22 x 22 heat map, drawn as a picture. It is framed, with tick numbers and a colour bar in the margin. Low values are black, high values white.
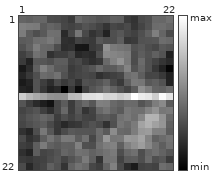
Histogram: skewed, a long tail of high values. Odd lines: row 12. Grain: streaks across.
